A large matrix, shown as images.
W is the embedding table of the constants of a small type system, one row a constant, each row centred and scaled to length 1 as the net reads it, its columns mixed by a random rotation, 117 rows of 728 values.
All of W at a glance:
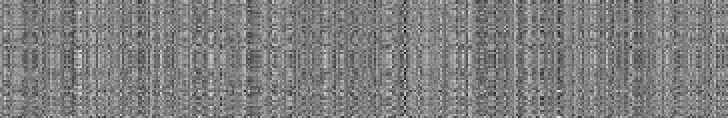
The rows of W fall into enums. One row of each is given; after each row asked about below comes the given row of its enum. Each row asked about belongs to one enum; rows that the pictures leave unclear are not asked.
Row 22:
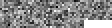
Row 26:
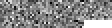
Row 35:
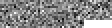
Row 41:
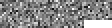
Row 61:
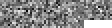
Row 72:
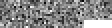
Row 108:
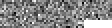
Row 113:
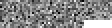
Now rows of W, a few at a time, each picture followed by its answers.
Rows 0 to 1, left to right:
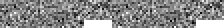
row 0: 35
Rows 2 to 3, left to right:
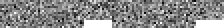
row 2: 35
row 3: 113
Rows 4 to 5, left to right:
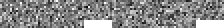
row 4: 41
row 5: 22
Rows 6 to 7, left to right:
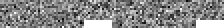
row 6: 35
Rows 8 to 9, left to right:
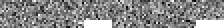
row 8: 108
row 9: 26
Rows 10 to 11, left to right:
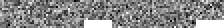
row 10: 22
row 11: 35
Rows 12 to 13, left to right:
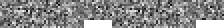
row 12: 61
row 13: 61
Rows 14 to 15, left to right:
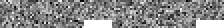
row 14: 26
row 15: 22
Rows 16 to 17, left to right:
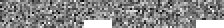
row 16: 113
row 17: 61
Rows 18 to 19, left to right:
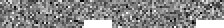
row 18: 26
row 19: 35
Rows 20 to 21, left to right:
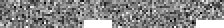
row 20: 72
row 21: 35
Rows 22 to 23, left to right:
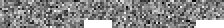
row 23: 26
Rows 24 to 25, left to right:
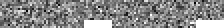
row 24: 61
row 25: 108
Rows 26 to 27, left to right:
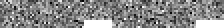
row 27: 72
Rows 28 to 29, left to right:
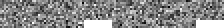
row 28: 108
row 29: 22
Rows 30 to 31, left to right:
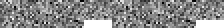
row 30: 26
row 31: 26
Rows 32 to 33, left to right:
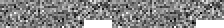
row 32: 35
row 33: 35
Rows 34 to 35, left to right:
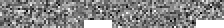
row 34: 61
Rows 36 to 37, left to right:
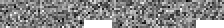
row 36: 35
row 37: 22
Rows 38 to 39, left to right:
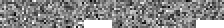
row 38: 108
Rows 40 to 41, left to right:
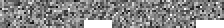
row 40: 22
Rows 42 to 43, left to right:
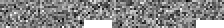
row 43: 22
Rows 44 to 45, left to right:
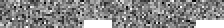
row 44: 72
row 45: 26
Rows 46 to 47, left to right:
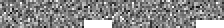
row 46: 41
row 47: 41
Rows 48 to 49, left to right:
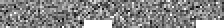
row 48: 35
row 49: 41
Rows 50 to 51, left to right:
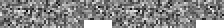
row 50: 61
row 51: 61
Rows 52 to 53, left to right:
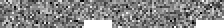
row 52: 26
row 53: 35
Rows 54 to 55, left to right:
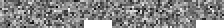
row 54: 22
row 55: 61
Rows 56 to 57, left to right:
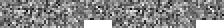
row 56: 61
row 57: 61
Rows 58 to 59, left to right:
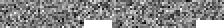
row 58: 35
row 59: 22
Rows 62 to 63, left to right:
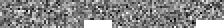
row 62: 61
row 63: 35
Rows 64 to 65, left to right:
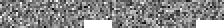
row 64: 41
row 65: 22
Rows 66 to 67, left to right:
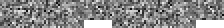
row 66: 61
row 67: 61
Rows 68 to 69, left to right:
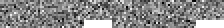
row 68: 35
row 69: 26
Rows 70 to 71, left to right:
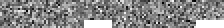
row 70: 61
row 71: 26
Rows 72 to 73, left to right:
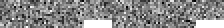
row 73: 26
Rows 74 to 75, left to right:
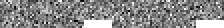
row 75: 41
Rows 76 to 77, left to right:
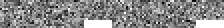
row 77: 26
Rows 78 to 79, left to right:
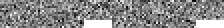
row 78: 35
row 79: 26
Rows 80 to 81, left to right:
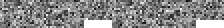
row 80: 22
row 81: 22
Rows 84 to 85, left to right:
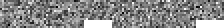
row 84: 22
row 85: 41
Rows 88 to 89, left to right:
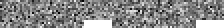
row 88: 113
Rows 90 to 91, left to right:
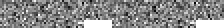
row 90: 108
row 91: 108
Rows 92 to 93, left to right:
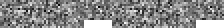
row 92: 61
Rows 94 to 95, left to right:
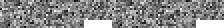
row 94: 22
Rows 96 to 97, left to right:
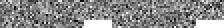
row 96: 26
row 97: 35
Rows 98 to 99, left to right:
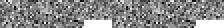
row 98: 26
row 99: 26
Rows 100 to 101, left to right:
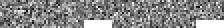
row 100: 61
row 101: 41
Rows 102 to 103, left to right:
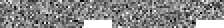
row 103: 35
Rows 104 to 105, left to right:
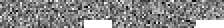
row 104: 41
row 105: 26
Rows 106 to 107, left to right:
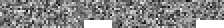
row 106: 61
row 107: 22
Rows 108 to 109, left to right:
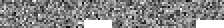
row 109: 22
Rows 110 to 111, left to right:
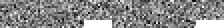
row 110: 35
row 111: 26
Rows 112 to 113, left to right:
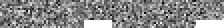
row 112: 61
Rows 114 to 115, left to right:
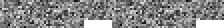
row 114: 22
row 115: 22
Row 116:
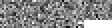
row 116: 108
